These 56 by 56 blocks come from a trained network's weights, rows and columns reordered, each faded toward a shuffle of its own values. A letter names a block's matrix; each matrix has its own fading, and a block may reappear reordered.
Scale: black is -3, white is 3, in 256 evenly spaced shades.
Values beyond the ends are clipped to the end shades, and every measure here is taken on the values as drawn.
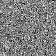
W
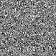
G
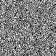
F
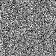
F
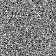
G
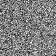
W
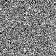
G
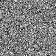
W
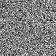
F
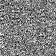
G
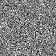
G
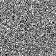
F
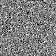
G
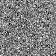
F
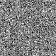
G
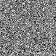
F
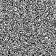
F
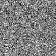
G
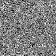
G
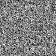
F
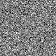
F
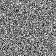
W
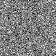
G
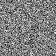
W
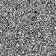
G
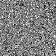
G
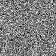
F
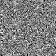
G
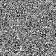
G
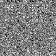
G
